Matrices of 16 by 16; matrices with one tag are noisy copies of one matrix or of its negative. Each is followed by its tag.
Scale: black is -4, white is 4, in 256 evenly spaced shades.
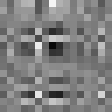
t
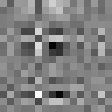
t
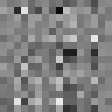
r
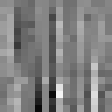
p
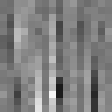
p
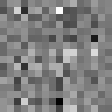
r
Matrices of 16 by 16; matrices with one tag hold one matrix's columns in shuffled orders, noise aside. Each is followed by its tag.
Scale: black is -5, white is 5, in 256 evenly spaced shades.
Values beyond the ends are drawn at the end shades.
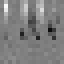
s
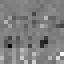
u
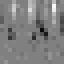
s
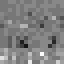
u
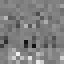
u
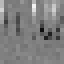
s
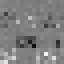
u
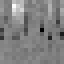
s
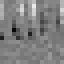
s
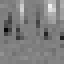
s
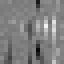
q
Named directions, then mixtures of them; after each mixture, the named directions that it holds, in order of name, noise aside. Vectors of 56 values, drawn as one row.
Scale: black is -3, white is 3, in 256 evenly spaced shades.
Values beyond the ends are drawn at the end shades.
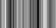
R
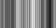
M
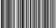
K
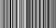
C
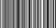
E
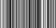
C, E, R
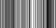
E, M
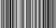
C, K, M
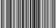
K, M, R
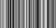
C, E, R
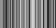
C, E, M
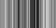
C, M, R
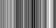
M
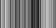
K, M, R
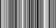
K, R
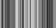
K, M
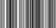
C, E, R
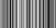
C, M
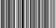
K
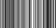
E, M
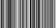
E, K, R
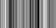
R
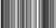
K, M, R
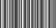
K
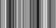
R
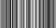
C, M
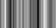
R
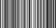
E, K, M
